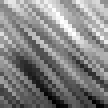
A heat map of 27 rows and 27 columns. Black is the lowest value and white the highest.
Slope: up to the top. Grain: diagonal, down to the right. Ninth with the lowest average: bottom middle. Histogram: bell-shaped.
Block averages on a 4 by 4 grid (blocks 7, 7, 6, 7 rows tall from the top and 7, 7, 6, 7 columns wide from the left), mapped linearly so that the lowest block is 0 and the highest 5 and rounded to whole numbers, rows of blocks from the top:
4555 | 3344 | 2122 | 1011
